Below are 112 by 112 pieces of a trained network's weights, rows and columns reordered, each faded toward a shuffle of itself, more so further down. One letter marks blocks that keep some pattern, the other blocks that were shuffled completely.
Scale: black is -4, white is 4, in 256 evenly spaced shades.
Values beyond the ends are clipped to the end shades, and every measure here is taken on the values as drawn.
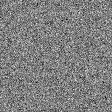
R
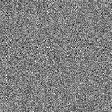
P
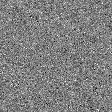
R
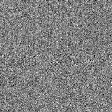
P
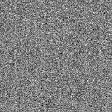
P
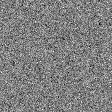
R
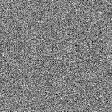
P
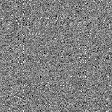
P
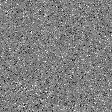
R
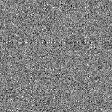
P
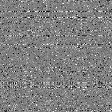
P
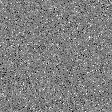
R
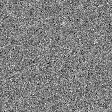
R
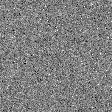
R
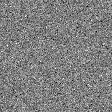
R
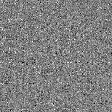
P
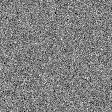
R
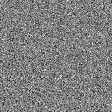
P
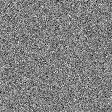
R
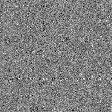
P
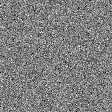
R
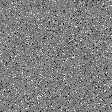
R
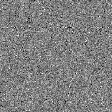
P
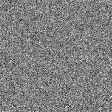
P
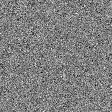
R
